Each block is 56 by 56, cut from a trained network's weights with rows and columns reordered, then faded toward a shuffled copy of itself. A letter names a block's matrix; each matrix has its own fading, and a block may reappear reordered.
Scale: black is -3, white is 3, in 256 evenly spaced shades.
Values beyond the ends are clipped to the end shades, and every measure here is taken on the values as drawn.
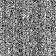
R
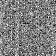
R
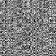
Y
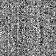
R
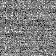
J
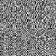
Y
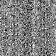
R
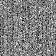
R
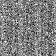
R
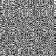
Y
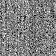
R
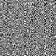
Y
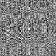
Y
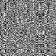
Y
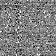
J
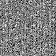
R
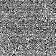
J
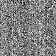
R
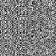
Y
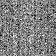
R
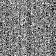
R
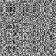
Y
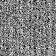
R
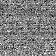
J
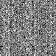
R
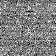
J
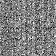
R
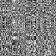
Y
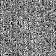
R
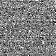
J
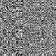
Y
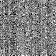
R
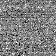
J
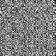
Y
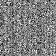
R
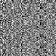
Y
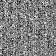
R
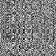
Y
